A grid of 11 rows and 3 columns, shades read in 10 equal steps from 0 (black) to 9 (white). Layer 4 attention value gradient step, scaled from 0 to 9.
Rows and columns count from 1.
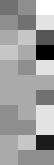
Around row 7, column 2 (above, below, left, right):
6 6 6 4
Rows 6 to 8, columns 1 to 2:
6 6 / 6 6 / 5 6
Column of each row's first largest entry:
3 3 2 1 3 1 1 3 3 2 1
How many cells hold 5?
8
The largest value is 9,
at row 1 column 3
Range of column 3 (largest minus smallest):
9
